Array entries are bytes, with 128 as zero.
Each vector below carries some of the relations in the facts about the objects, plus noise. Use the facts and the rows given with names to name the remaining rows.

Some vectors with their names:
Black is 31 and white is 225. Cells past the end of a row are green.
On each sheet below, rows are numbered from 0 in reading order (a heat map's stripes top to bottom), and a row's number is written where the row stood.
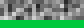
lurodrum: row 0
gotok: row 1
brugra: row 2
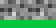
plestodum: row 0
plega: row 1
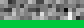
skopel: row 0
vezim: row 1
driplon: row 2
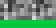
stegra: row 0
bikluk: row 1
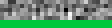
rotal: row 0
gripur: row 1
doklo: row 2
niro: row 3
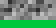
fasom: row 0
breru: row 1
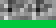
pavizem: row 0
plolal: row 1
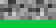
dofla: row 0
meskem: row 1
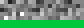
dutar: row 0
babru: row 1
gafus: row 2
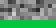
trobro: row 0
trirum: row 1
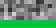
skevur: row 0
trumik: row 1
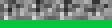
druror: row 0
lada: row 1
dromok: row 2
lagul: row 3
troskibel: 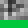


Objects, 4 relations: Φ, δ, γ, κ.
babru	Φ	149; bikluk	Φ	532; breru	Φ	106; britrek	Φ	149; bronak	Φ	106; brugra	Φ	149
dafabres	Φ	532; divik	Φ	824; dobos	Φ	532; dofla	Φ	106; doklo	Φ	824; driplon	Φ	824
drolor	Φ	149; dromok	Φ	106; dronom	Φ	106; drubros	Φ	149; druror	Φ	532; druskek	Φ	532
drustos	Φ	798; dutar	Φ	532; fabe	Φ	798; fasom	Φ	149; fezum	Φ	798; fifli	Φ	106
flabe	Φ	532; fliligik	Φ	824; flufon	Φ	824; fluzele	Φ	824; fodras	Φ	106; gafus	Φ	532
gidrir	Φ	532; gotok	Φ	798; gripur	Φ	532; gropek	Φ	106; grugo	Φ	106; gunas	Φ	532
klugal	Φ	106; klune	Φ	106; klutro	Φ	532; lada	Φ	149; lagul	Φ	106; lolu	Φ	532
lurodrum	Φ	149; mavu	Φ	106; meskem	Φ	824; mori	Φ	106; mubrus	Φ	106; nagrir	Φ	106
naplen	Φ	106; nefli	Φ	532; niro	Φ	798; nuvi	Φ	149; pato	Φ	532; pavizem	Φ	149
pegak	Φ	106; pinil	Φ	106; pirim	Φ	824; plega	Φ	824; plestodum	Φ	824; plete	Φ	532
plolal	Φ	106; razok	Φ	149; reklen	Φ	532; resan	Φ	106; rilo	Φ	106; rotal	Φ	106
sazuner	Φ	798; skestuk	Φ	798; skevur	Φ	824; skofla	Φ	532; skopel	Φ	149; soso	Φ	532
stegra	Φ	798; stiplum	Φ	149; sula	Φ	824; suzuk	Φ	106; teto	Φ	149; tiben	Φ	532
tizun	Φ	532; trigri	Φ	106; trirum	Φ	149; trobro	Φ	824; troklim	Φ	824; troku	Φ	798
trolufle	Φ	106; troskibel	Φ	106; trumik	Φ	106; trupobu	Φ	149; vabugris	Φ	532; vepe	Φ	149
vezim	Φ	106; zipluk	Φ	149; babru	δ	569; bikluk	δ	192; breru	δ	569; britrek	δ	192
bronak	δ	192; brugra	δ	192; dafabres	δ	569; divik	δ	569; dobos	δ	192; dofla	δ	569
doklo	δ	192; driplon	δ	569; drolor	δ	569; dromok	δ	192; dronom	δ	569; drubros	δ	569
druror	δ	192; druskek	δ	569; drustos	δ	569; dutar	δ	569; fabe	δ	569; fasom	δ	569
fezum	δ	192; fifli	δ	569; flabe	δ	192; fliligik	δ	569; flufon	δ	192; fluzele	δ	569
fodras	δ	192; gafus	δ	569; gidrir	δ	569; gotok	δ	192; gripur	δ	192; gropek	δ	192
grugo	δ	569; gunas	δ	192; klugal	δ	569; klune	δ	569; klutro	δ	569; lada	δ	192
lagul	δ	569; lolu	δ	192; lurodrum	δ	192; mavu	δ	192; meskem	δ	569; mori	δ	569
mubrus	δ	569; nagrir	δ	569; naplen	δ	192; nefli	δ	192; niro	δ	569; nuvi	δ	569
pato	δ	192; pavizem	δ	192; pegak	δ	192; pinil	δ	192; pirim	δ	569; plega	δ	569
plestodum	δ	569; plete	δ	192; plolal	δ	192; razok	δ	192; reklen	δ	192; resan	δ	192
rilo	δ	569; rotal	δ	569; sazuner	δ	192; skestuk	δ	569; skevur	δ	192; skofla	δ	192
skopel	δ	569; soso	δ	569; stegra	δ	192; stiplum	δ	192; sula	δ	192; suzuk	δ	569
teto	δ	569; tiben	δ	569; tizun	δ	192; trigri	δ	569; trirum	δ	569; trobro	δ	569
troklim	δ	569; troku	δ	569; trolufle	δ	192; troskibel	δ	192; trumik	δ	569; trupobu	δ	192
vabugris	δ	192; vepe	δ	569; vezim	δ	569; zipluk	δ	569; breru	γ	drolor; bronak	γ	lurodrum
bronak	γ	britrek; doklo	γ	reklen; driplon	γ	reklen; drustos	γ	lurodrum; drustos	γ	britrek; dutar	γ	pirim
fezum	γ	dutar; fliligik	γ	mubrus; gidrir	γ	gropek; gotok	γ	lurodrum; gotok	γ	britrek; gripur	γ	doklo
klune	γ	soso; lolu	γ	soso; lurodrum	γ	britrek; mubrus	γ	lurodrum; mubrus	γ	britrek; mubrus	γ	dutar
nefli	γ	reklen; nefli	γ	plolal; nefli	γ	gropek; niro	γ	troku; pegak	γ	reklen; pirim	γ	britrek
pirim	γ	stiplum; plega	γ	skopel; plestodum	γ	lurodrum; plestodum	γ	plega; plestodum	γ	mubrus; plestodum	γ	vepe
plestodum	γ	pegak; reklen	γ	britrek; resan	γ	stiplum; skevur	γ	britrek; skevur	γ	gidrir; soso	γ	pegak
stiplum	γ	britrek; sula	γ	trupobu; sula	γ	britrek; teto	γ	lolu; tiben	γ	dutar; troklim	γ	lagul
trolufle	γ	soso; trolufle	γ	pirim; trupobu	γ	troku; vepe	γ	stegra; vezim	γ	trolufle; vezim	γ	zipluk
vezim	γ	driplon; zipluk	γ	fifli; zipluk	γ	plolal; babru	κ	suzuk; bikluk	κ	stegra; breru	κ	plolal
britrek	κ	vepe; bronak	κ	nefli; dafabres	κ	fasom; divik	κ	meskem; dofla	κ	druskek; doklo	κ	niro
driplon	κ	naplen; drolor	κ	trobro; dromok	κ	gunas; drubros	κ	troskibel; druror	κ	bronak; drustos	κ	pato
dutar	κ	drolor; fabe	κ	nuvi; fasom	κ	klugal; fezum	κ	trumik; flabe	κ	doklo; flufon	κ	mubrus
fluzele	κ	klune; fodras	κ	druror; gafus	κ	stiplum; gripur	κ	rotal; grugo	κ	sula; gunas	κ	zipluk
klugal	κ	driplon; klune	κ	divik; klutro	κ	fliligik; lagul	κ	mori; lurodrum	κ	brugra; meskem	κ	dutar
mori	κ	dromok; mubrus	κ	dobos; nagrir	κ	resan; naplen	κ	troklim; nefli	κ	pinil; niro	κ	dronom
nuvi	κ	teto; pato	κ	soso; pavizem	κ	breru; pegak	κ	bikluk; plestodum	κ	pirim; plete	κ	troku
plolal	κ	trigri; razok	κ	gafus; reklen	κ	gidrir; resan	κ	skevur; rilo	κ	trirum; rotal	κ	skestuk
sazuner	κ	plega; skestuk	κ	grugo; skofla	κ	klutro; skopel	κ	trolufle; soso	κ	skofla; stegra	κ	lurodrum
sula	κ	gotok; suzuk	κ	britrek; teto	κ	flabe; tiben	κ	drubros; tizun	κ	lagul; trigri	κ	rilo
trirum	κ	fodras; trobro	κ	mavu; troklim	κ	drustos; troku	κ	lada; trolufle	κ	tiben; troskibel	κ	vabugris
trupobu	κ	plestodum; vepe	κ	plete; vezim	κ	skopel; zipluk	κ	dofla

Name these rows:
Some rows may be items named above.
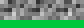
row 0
zipluk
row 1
fasom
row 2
fluzele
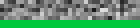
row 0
troku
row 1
zipluk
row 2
gafus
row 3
trupobu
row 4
mavu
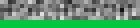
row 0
klugal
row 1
mubrus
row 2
tizun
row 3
plega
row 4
nefli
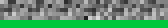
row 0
dofla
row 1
skestuk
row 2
drolor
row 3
soso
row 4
dafabres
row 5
gidrir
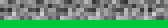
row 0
troklim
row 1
trobro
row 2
dafabres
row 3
vepe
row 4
druskek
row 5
sula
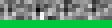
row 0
skevur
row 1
pegak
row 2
gropek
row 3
razok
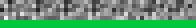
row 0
fezum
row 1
razok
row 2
naplen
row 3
resan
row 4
pirim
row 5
klune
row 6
fabe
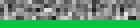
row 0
gotok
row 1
trupobu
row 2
pirim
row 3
pinil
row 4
reklen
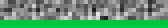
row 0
teto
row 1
flufon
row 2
pirim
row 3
reklen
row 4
britrek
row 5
naplen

